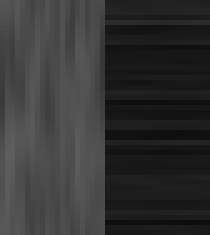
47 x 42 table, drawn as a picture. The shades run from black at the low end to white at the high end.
The table splits into one row of 2 panels. Panel 1,1: low, streaked downward, faint in contrast. Panel 1,2: very low, streaked across, faint in contrast.
